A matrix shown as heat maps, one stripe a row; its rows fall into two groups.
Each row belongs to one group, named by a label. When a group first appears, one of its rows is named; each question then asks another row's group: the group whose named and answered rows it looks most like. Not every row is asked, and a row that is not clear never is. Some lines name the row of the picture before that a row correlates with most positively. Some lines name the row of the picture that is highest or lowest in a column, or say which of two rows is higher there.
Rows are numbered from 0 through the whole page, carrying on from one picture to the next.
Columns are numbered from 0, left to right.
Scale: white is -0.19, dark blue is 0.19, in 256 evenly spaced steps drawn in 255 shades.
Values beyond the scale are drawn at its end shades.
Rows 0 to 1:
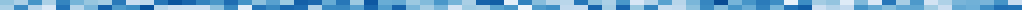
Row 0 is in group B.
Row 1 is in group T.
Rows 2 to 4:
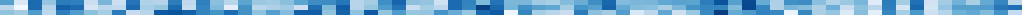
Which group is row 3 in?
B
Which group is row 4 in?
B
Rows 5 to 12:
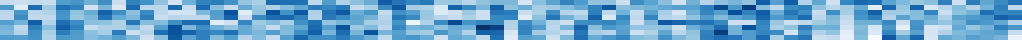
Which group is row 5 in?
T
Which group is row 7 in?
T
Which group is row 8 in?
T
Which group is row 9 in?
B
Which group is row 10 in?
B
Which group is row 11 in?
B
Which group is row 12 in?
B
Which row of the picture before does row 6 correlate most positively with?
2
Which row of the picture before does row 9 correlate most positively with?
3
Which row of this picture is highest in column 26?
11
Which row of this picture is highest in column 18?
8
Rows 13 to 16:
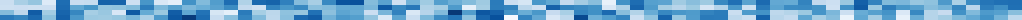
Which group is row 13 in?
T
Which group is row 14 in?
T
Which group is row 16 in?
B
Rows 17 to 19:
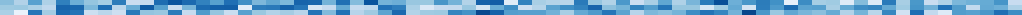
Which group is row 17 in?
B
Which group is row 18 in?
T
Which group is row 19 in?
B
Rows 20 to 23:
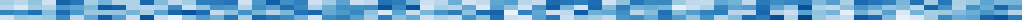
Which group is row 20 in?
T
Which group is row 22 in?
B
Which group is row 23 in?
T
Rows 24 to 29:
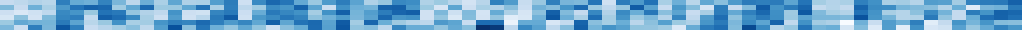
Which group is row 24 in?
T
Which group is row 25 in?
T
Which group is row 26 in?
T
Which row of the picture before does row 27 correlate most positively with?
21
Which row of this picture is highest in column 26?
28
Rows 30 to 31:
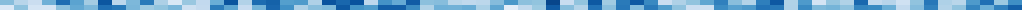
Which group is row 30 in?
T
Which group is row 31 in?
T
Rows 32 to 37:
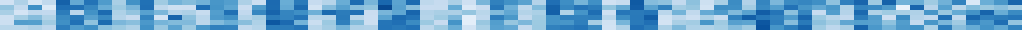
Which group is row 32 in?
T
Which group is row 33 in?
T
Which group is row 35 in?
T
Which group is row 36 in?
T
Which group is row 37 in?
T
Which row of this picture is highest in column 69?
35
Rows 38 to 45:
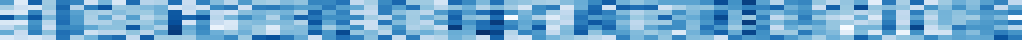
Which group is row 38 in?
B
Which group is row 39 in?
T
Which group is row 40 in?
B
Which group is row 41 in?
B
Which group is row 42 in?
B
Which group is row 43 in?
B
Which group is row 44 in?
B
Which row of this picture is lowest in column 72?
41
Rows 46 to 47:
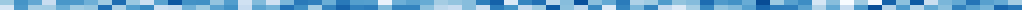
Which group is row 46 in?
B
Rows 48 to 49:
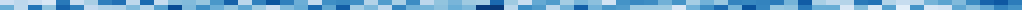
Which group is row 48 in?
T
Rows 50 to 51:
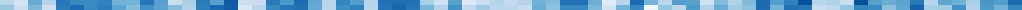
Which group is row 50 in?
T
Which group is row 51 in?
T
